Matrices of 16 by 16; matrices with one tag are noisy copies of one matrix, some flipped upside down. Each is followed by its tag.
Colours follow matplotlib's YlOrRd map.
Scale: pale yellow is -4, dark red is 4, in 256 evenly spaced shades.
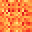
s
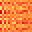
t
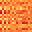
t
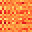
t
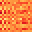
t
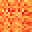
s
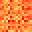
s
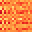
t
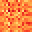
s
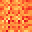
s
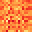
s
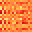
t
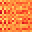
t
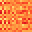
t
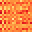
t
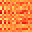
t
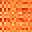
t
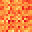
s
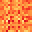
s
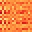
t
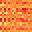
t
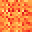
s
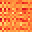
t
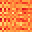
t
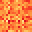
s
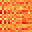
t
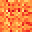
s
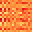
t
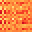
t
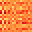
t
